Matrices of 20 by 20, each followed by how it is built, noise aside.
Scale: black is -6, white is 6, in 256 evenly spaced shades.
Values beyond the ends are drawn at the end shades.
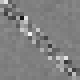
banded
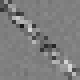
banded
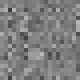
low rank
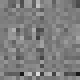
low rank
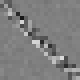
banded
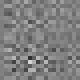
low rank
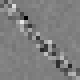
banded
